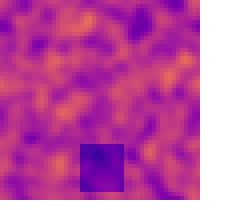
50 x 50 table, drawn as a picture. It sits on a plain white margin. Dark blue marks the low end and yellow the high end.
No overall slope runs across the table. In the bottom middle lies a patch that is lower than the rest. The field is mottled with small blotches. Overall the values sit about 40% of the way up the scale. The bottom middle is the ninth with the lowest average.
